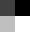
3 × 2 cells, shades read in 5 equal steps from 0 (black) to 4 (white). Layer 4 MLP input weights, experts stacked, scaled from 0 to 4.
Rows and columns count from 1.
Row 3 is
4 4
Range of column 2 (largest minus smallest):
4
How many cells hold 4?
3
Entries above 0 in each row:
1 2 2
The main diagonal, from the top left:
1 4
